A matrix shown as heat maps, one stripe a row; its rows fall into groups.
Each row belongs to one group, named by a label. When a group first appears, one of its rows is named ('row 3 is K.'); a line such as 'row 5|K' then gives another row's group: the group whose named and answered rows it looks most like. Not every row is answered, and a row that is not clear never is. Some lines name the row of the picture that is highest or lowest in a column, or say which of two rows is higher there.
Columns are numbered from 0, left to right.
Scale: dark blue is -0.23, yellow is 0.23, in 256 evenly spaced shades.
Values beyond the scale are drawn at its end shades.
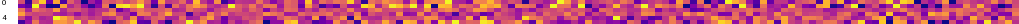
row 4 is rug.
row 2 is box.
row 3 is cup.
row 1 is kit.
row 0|box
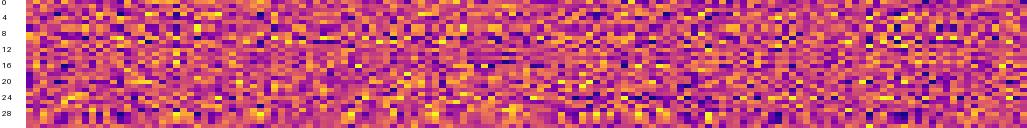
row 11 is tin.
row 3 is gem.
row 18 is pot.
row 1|kit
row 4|tin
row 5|cup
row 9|cup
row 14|tin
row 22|cup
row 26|gem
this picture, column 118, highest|9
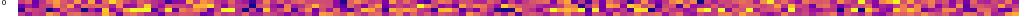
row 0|tin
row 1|gem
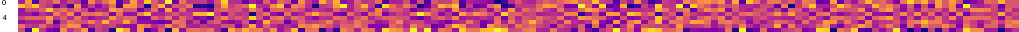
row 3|gem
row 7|kit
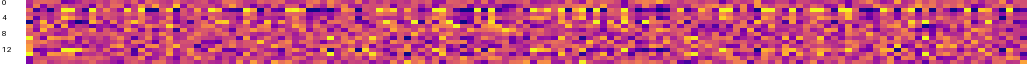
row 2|rug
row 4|rug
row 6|box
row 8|tin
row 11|cup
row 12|rug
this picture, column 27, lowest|10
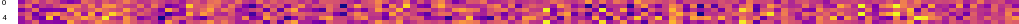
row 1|tin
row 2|pot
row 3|tin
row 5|pot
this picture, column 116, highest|4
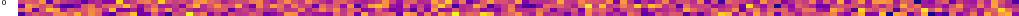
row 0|box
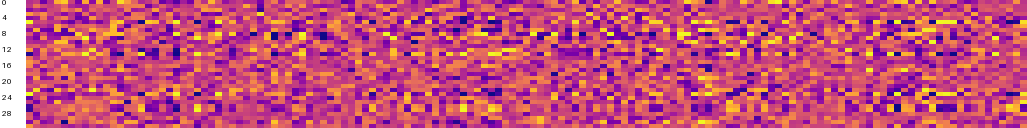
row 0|tin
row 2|gem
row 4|rug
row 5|cup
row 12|kit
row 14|kit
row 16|box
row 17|tin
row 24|pot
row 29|rug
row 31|cup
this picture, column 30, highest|22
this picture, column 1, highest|22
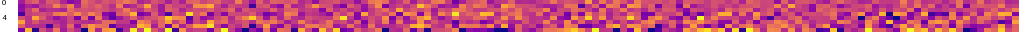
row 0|rug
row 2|pot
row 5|cup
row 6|gem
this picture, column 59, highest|0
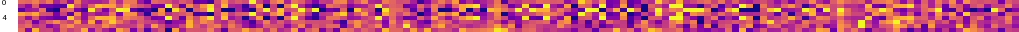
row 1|pot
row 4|pot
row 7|kit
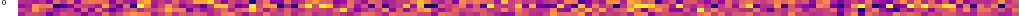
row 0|gem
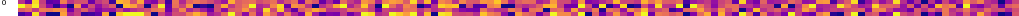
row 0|kit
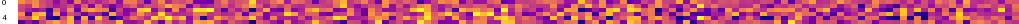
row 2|gem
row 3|box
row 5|gem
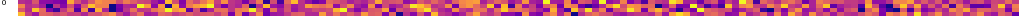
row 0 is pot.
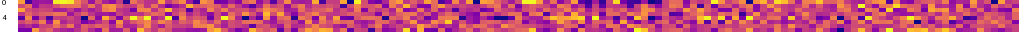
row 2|cup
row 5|box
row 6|gem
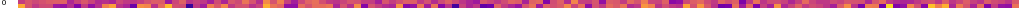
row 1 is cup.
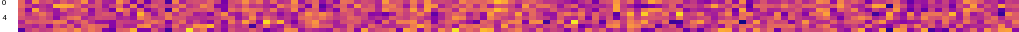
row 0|kit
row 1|rug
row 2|kit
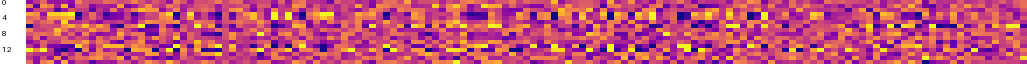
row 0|pot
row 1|box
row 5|box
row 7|kit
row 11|pot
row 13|gem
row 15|box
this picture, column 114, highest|11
